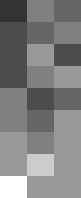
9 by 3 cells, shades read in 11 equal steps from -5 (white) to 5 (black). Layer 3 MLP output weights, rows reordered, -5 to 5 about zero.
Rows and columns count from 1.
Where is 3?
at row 1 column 1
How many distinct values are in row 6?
3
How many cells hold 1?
4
